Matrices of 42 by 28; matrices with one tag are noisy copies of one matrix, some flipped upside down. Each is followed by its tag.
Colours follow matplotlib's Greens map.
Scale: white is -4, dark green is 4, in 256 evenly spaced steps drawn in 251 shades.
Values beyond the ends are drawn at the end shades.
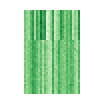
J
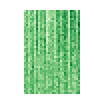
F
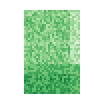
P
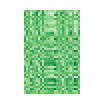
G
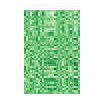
G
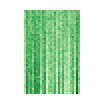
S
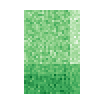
P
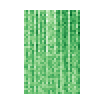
F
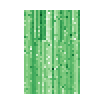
J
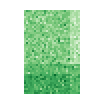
P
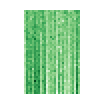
S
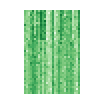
J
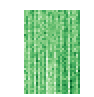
F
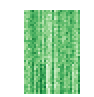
J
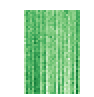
S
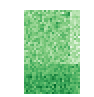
P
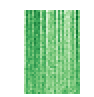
S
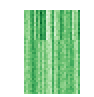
J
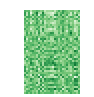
G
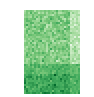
P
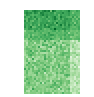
P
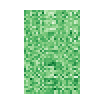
G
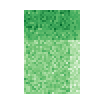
P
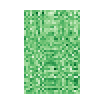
G
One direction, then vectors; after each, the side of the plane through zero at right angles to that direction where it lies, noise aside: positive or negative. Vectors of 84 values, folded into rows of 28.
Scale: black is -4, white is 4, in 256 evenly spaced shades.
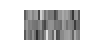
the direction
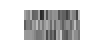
negative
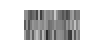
negative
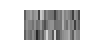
positive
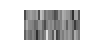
positive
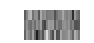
positive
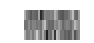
negative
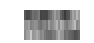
negative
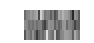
positive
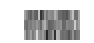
negative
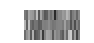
positive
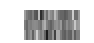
negative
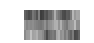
negative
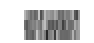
negative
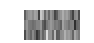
positive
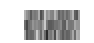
negative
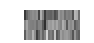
positive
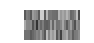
positive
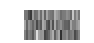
negative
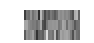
positive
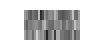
negative
